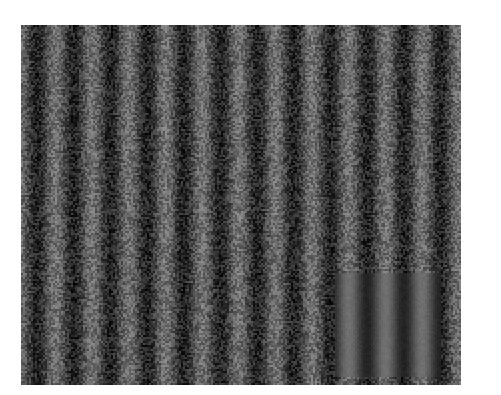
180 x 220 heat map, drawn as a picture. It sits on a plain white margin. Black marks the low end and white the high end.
Stripes: upright, repeating 12 times. Calmest part: bottom right. Average level on the scale: 30%. Odd patch: calmer, in the bottom right. Slope: none.
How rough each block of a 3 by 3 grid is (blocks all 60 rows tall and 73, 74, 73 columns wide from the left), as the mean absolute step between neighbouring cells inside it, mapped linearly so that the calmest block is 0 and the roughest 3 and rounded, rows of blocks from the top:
333 / 333 / 330
